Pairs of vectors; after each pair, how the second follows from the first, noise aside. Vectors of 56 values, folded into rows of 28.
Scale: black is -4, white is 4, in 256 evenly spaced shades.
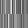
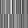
copied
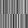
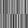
copied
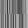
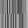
copied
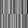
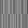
shrunk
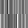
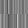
shrunk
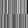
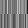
copied
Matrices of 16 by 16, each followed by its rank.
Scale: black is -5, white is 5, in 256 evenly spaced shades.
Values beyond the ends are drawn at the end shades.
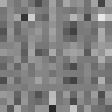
three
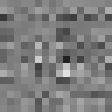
three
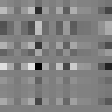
one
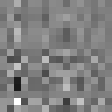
two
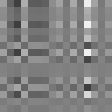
one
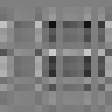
one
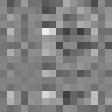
two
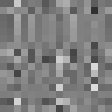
three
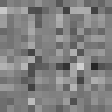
three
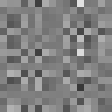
two
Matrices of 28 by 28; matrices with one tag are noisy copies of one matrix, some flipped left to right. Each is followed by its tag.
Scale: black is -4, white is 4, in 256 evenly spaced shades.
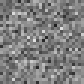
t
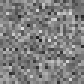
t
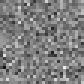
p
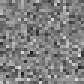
p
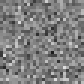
p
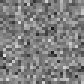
p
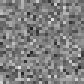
p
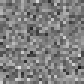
p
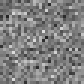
t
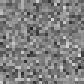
p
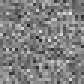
t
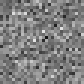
t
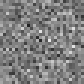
t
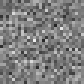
t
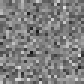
p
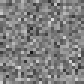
p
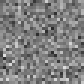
p
